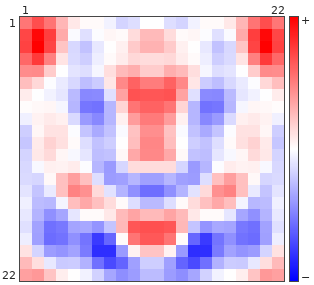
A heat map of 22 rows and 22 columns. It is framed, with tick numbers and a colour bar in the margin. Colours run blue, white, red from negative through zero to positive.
The texture is blotchy. The left and right halves mirror each other. No lone cell stands out from its neighbours. Values change most from cell to cell in the bottom middle.
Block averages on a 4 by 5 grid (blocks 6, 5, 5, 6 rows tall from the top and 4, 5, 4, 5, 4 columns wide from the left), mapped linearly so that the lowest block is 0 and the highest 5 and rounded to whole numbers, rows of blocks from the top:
52325 / 21512 / 22122 / 10301
